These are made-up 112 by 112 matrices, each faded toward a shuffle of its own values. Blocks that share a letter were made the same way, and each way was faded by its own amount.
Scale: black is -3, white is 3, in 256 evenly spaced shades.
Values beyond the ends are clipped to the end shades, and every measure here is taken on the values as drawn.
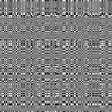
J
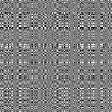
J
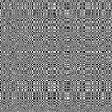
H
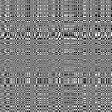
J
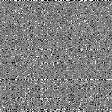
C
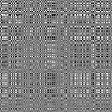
J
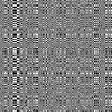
H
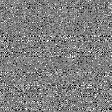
C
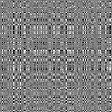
H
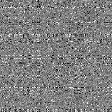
C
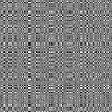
H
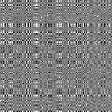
H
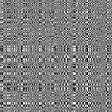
H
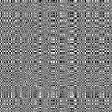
H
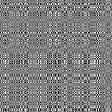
J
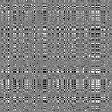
H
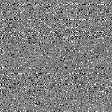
C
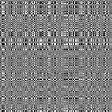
J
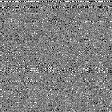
C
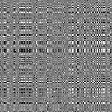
H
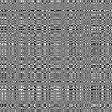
J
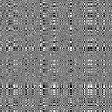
H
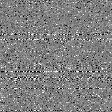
C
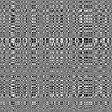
J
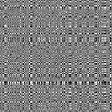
H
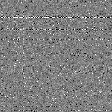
C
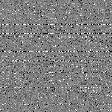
C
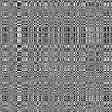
H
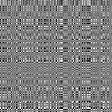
J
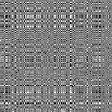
H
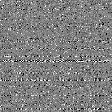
C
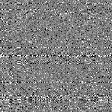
C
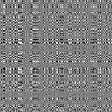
J
